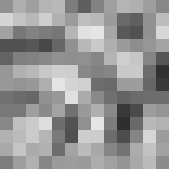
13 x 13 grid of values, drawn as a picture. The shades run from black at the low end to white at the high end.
Slope: none. Mirror symmetry: none. Average level on the scale: 60%. Rings: centred on the bottom left. Odd rows or columns: none.
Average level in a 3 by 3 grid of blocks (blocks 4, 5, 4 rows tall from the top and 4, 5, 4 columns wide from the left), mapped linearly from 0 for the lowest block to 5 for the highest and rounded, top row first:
242 | 230 | 522
